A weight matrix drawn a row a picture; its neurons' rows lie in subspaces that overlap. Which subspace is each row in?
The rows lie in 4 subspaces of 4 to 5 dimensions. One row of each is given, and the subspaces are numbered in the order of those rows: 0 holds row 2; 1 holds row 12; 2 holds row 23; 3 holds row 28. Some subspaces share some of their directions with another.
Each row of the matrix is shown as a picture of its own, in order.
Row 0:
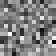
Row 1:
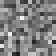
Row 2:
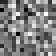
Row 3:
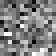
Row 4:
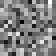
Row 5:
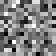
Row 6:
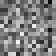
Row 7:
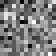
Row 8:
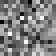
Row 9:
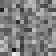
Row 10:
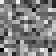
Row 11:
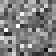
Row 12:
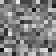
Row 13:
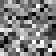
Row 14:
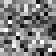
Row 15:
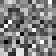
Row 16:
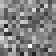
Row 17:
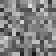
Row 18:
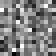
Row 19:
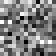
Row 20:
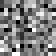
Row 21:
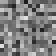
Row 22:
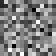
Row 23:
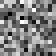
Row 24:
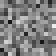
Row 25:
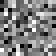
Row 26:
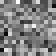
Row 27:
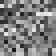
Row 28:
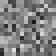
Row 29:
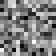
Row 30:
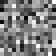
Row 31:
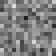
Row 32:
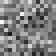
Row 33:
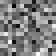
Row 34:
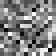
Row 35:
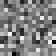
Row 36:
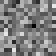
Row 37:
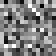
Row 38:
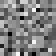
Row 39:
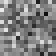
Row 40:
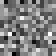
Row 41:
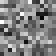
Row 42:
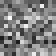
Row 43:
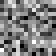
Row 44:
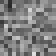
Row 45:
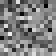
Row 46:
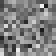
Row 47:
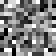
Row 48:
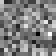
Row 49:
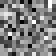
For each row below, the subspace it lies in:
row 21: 3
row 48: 3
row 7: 2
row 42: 3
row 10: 1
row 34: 0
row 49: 2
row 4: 2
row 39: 0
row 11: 1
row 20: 0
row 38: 3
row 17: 0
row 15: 2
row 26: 1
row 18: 0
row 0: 3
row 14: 0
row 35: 3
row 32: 2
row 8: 2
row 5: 1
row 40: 3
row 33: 1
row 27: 2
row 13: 0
